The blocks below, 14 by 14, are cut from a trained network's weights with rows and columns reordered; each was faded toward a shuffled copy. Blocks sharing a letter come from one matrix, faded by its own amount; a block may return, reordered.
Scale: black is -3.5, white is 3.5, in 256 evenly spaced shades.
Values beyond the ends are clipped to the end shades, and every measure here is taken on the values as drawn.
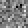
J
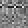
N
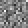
J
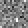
J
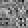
N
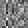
N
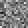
J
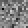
J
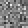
J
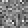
J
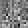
N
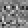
N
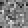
J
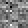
N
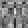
N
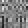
N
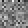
N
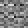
N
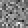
J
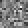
N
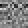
N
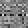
N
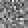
J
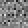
N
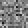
J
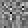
N
